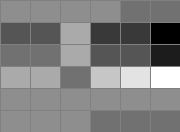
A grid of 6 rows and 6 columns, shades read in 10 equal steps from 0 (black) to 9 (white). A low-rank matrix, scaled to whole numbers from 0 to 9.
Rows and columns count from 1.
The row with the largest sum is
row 4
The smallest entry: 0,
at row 2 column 6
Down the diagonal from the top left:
5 3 6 7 5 4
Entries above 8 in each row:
0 0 0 1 0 0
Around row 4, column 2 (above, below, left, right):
4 5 6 4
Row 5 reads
5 5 5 5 5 5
